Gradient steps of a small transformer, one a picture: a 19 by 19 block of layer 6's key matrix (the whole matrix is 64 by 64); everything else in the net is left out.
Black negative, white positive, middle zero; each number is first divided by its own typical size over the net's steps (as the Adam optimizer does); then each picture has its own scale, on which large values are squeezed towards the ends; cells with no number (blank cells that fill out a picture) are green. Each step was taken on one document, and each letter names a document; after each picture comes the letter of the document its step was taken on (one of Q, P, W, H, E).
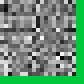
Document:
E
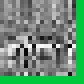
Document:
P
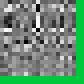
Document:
E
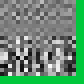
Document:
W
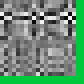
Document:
W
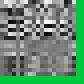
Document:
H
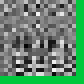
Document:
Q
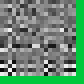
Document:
Q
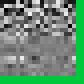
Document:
H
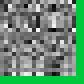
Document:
E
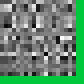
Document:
E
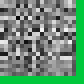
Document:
W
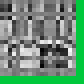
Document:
P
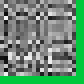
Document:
W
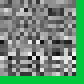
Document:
W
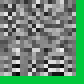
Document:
Q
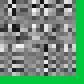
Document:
Q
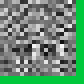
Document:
Q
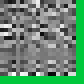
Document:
H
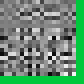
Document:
W
